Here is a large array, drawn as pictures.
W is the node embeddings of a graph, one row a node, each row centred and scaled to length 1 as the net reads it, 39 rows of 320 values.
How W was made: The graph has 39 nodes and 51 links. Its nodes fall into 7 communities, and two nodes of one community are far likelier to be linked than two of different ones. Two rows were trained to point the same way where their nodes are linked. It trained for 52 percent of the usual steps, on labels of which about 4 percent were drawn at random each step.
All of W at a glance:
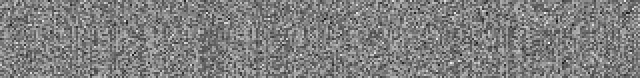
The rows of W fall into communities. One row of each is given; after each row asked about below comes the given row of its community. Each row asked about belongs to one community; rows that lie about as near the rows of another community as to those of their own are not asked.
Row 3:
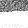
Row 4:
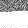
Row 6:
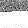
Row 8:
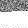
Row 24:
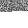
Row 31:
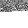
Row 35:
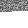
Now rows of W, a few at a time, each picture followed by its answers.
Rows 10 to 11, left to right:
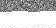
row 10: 8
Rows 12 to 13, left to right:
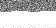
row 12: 35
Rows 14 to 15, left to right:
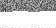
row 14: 31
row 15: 4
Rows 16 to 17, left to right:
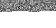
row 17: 3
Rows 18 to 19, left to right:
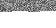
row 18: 24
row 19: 35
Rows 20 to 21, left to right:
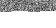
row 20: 3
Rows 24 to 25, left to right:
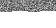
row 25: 3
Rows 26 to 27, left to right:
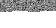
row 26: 35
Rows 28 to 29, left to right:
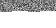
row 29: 35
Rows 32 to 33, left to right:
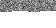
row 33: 24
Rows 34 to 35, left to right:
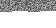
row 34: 3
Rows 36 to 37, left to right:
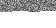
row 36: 31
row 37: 8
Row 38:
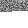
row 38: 6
